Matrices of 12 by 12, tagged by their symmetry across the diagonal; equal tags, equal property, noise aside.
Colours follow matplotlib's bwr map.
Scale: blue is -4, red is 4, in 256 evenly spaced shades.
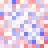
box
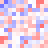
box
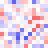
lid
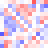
lid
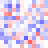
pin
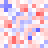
box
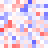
lid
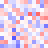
lid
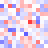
pin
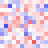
pin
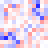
box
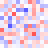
box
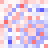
box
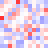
box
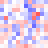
pin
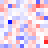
pin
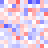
pin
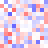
lid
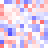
pin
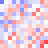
box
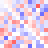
lid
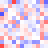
lid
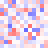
lid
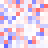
lid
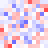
box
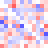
pin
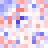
box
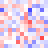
pin
